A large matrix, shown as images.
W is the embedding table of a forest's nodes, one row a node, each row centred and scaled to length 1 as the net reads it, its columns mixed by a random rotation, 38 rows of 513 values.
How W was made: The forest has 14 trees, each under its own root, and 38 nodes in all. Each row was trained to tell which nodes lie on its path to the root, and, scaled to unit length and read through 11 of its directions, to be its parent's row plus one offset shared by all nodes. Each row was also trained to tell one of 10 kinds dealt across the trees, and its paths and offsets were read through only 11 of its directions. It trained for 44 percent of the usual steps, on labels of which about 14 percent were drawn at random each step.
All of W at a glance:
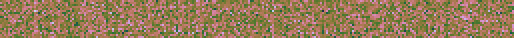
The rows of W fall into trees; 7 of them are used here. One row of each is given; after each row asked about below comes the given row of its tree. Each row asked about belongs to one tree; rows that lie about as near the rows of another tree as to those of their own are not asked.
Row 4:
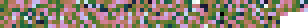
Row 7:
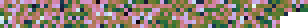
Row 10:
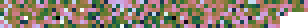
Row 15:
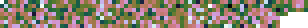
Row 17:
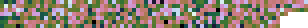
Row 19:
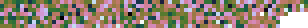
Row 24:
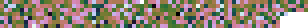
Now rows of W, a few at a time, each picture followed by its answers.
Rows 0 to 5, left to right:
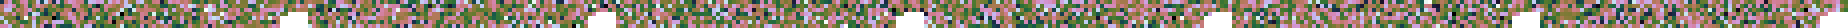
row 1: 24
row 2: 15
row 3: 10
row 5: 19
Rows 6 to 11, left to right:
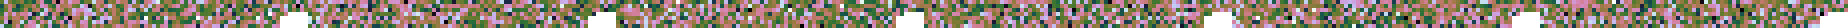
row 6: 24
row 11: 10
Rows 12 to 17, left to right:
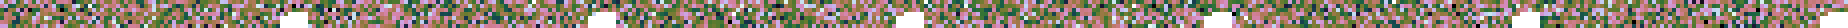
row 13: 24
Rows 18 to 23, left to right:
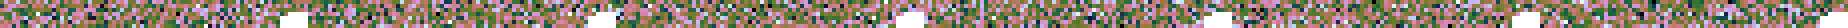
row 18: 4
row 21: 17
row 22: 4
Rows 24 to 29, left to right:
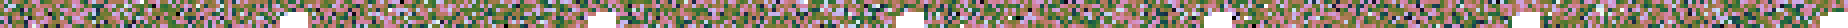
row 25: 10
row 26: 17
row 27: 4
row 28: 4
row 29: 10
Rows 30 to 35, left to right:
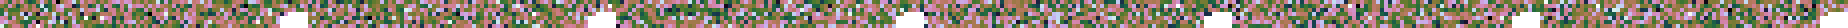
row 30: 10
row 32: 19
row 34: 15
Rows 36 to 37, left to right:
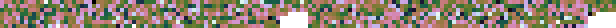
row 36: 4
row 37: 24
